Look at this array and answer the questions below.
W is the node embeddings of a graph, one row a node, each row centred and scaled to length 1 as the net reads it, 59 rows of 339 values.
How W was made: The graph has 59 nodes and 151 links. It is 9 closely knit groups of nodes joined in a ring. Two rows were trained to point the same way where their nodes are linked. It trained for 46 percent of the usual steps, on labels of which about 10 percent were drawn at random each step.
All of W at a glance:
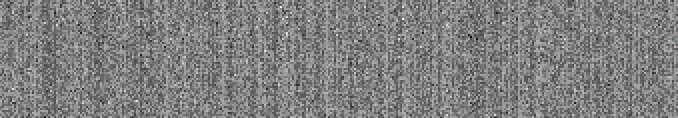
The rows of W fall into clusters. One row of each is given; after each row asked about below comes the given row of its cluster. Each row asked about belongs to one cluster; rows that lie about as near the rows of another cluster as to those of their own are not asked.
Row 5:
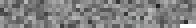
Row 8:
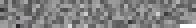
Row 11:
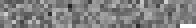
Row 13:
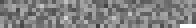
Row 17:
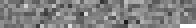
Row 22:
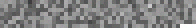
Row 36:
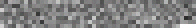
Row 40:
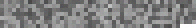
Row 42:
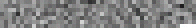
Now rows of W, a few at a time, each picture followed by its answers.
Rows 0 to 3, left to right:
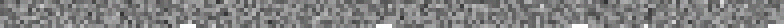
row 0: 13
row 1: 42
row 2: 13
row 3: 8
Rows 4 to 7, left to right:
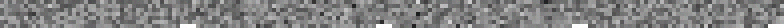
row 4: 40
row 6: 17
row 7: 42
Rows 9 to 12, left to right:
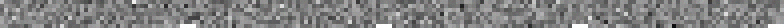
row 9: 13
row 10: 22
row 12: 8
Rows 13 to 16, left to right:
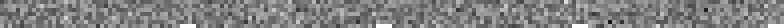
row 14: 11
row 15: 22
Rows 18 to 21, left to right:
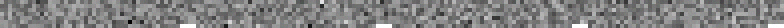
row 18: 8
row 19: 36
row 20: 42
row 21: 40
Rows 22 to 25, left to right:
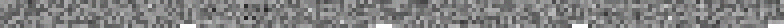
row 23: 36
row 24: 22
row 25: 40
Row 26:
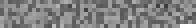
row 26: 13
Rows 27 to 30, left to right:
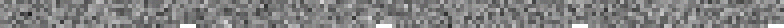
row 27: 11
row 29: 13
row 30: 11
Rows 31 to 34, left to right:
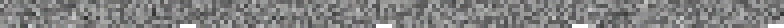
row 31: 40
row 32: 22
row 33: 22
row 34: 36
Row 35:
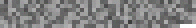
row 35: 8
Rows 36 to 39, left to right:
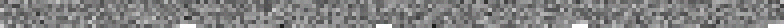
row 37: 40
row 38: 17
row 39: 17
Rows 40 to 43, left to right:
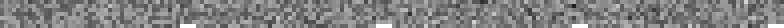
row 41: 36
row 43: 36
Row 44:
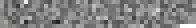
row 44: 8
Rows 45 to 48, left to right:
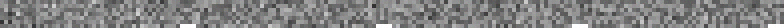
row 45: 42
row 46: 22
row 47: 36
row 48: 13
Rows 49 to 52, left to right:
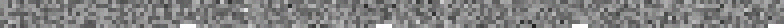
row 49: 40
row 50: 5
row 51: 8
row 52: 11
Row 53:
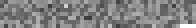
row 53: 36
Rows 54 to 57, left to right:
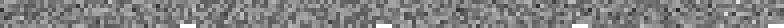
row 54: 22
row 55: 11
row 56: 42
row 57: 17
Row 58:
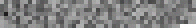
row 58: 8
